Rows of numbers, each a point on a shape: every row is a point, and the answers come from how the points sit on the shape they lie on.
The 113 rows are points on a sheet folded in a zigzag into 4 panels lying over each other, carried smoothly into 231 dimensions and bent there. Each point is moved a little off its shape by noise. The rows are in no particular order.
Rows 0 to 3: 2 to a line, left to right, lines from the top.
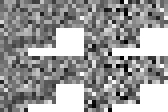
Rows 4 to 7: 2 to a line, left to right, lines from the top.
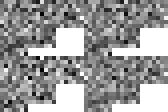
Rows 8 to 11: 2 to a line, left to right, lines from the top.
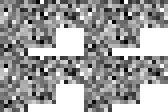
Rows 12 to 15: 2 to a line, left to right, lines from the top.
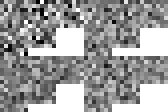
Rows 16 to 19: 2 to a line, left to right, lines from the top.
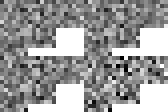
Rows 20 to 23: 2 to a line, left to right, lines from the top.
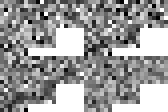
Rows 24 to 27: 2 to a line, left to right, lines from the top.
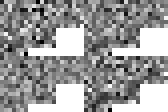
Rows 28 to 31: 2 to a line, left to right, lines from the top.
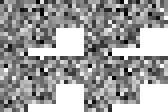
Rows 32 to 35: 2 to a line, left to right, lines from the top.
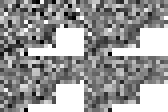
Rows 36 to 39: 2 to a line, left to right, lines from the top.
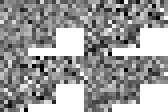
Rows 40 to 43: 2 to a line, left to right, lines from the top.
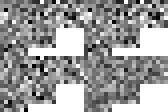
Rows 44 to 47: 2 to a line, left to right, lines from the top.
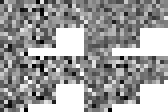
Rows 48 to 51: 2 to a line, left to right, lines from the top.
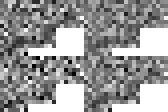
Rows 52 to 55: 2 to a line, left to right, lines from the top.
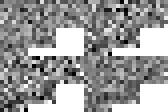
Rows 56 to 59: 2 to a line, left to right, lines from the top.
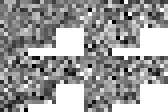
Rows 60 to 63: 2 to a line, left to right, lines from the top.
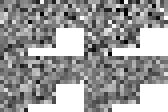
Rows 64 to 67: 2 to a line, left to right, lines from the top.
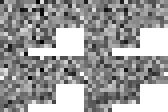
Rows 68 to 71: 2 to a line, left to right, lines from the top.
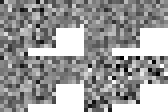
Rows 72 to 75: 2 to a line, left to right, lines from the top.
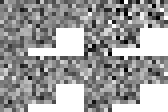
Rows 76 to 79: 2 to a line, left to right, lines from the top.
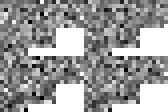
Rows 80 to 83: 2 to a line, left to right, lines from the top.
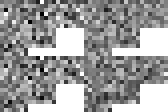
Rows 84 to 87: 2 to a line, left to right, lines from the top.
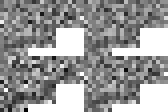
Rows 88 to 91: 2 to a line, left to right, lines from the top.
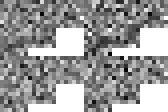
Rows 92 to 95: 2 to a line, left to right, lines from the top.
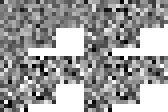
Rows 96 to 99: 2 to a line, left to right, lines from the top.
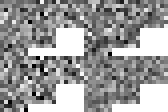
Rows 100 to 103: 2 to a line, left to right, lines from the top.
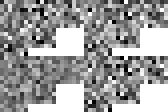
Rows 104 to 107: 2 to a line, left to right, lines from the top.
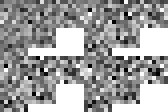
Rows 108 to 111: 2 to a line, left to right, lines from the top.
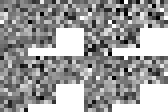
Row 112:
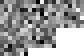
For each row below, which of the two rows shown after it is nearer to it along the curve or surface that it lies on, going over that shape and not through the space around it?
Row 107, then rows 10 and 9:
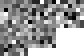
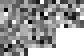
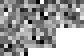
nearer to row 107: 10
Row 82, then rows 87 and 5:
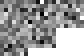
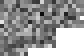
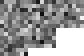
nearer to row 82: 87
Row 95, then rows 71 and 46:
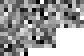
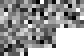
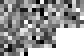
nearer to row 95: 71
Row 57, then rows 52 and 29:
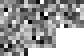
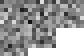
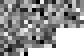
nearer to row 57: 52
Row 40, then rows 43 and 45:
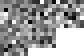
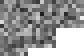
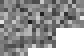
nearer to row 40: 45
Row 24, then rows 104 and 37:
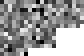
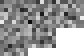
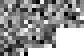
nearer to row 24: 37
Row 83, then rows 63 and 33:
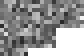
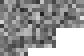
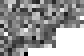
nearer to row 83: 63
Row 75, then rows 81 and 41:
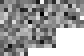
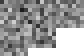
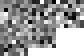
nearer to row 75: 41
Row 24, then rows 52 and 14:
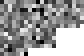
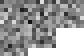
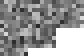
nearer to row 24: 14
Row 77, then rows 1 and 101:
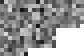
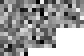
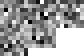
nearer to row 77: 1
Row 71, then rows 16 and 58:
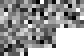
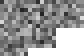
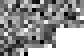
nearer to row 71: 58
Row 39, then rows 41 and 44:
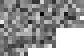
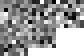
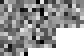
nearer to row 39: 41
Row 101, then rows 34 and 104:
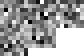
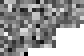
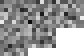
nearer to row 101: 104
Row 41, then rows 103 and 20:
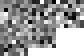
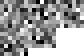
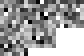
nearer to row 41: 20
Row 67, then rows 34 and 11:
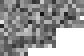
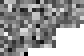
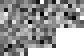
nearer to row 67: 11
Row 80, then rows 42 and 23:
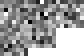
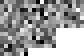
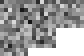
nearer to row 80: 23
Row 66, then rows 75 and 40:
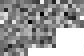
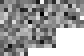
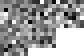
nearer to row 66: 40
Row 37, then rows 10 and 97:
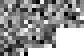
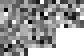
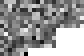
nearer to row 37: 97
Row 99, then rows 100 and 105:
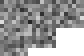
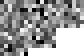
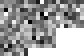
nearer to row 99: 105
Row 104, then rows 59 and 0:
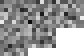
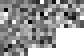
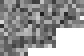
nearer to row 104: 59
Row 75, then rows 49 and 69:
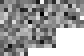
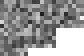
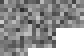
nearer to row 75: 49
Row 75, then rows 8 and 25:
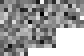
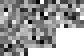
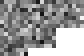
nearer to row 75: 8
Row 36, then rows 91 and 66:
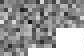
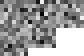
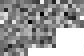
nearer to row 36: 66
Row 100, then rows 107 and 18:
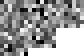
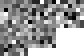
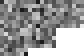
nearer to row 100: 18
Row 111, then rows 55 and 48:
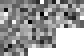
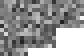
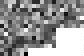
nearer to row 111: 55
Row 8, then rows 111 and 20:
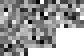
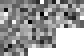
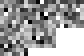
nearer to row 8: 20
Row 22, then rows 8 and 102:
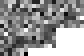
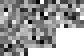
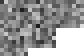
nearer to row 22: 102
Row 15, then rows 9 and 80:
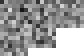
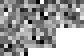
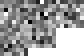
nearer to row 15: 80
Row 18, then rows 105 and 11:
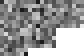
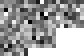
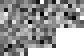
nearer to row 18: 11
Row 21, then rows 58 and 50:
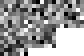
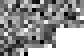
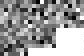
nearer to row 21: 58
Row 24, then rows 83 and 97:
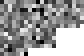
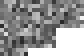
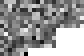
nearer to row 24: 97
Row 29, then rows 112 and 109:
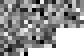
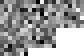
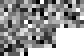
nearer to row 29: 109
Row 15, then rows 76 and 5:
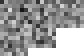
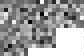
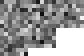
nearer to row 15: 76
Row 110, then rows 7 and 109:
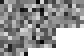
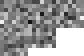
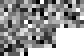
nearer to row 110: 109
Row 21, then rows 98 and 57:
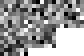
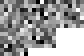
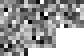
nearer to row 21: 98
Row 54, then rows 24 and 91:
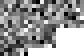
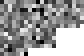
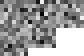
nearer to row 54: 24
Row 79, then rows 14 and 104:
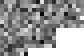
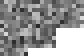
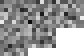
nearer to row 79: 14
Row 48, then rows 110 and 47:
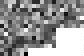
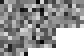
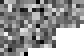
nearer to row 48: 47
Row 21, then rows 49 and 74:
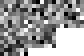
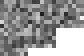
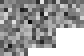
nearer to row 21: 49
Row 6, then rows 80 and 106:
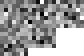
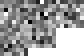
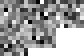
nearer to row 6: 106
